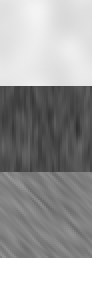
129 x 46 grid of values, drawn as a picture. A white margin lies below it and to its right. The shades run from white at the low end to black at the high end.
It is made of 3 by 1 panels. Panel 1,1: very low, smooth, faint in contrast. Panel 2,1: high, streaked downward, faint in contrast. Panel 3,1: middling, slanting down to the right, faint in contrast.
